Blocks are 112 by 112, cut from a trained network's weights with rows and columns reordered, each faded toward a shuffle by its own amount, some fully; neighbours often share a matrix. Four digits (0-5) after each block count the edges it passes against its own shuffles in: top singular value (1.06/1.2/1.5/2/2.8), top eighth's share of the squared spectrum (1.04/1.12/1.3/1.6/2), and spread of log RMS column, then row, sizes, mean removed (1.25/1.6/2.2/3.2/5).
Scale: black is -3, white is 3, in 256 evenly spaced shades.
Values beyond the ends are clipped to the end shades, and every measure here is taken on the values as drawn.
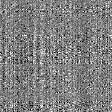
4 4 1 4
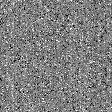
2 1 0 0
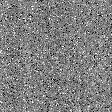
1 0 0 0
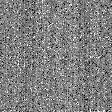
3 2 0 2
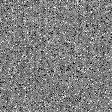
1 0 0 0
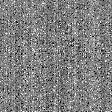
3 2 0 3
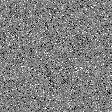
0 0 0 0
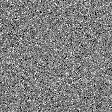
1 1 0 0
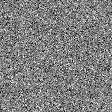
1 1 0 0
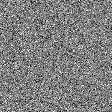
1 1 0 0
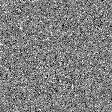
0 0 0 0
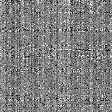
4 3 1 3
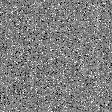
1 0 0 0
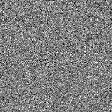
3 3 2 1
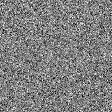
3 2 0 1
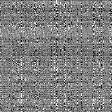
4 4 4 1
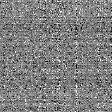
3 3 3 1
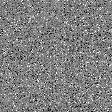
1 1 1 0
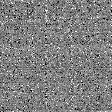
2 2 2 0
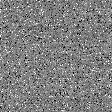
0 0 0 0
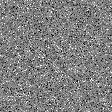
0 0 0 0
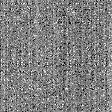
3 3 0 3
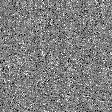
0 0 0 0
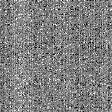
3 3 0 3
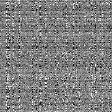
4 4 4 1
